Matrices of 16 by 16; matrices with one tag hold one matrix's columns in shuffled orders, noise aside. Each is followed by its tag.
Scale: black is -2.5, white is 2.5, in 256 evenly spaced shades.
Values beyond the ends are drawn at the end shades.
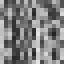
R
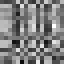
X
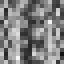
R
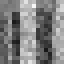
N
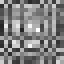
X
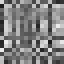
X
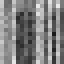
N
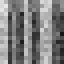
N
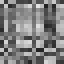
X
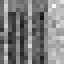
N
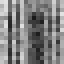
N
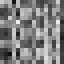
R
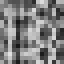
R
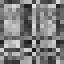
X
